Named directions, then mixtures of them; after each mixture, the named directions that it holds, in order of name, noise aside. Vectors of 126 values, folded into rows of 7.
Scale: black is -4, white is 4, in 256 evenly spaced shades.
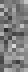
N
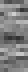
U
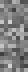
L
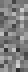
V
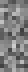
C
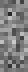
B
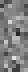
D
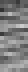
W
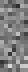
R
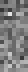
B, W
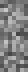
C, D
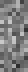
B, D, L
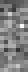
L, V, W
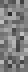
B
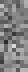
N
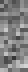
D, R, W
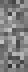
B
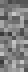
C, W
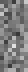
B, N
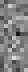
D, N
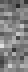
L, R, W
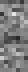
U, V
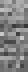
V, W
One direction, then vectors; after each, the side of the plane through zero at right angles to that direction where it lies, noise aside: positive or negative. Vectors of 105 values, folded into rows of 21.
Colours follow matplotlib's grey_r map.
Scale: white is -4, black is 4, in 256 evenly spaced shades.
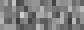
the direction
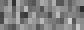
negative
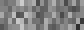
negative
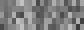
negative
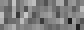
positive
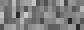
positive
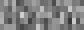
positive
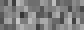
negative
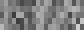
positive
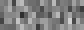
negative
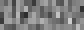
negative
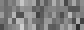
negative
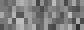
negative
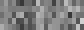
positive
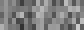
positive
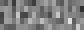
negative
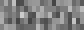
positive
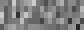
positive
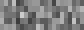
positive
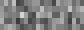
positive
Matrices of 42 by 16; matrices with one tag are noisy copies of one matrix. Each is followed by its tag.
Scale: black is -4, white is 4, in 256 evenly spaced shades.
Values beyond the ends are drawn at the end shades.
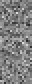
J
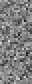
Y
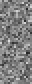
Y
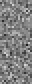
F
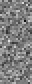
Y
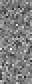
J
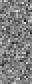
Y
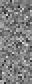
J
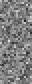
Y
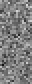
Y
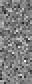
J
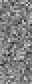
Y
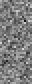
Y
